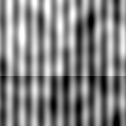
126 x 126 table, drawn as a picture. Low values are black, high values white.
There are no lone odd cells. Upright stripes repeat 10 times across the table. A horizontal seam about 60% of the way down splits the table, and the top part is higher. On average the colour sits 50% of the way up the scale.
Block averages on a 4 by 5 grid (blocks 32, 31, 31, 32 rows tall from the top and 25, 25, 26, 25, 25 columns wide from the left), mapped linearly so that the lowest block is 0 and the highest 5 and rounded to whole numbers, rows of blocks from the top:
54512 | 54313 | 23101 | 22011
